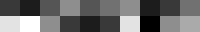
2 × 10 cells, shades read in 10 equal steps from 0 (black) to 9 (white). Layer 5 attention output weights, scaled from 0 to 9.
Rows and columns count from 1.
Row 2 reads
8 9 5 2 1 2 8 0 5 6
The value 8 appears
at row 2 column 1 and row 2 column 7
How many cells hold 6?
1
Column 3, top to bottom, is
3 5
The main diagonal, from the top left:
2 9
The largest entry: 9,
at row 2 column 2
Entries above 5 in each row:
0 4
